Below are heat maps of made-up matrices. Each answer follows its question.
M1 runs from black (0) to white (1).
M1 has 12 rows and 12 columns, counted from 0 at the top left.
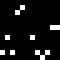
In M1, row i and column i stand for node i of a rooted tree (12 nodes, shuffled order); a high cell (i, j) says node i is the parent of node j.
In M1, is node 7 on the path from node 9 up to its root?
no
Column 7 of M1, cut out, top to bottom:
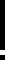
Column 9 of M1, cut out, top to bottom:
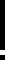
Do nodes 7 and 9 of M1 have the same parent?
yes
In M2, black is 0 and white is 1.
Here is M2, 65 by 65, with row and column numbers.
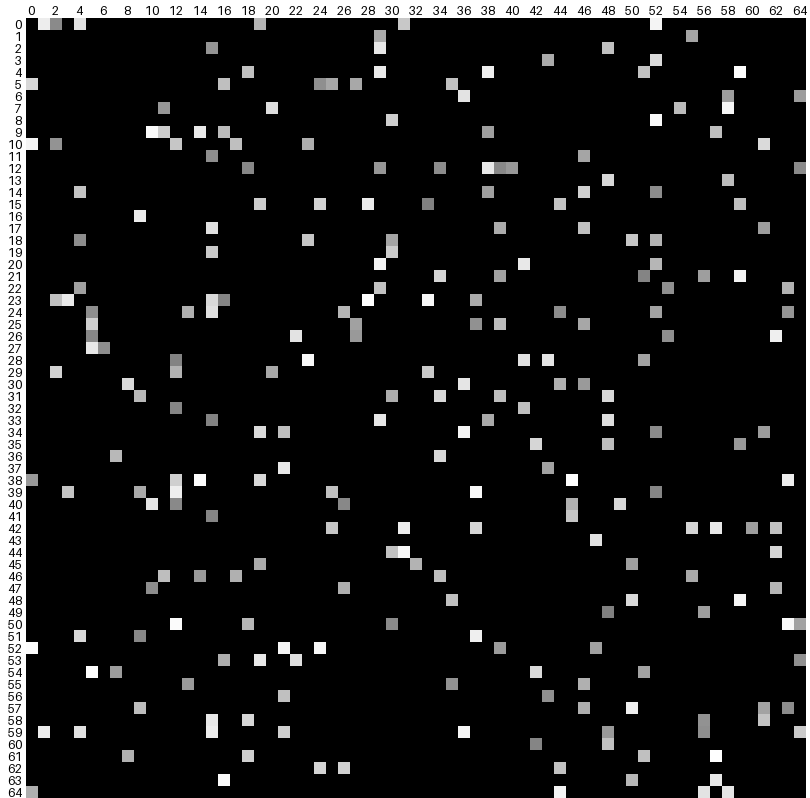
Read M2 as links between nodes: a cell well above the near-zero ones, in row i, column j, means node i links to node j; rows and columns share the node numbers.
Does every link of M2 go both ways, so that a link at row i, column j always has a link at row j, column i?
no
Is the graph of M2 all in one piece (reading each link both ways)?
yes
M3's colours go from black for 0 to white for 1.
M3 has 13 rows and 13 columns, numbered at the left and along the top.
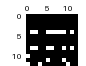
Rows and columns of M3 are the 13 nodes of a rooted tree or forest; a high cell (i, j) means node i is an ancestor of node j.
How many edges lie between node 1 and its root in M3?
2
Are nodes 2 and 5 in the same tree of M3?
yes
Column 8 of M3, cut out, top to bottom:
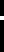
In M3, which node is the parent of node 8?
4
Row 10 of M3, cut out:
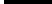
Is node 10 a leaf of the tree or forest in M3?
no
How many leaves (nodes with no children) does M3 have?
8
